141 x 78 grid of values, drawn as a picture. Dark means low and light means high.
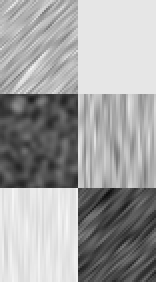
The table splits into 3 rows of 2 panels. Panel 1,1: high, slanting up to the right. Panel 1,2: very high, flat. Panel 2,1: low, blotchy. Panel 2,2: high, streaked downward. Panel 3,1: very high, streaked downward, faint in contrast. Panel 3,2: low, slanting up to the right.
